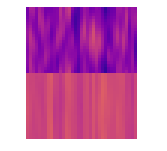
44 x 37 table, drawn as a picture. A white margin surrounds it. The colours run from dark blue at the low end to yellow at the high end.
It is made of 2 by 1 panels. Panel 1,1: low, streaked downward. Panel 2,1: middling, streaked downward, faint in contrast.
